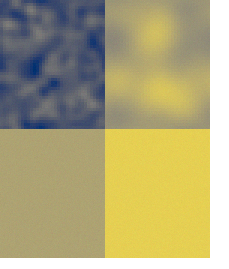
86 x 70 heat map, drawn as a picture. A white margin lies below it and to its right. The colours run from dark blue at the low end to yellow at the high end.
It is made of 2 by 2 panels. Panel 1,1: low, blotchy. Panel 1,2: high, smooth. Panel 2,1: high, flat. Panel 2,2: very high, flat.
